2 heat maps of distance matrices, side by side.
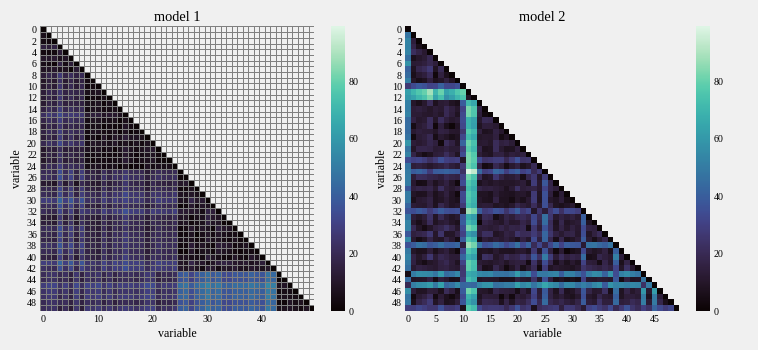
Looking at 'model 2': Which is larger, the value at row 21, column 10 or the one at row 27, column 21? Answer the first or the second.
the first
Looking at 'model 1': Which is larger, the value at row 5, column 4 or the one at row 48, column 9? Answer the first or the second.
the second
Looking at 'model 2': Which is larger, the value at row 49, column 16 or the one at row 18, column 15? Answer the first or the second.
the first
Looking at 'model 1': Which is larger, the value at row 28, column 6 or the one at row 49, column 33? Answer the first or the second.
the second
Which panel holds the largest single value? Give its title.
model 2
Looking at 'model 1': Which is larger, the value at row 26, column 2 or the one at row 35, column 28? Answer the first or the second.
the first
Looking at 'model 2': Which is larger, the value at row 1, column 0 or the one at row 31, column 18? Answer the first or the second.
the first
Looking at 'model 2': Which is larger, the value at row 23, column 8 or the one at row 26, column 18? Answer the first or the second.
the first
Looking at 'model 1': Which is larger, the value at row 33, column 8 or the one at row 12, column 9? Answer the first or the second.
the first
